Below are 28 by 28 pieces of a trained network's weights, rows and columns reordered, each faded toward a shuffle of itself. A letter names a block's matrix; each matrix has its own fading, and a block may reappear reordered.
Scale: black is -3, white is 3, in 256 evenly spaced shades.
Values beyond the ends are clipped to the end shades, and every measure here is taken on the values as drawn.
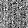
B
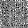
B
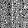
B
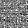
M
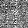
M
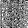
B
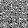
M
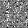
M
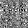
B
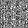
B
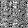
B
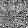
M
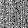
B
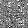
M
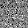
M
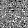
M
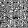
B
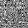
M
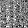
B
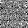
M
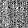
B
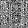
B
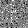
M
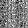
B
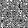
M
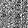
B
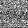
M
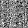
B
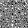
M
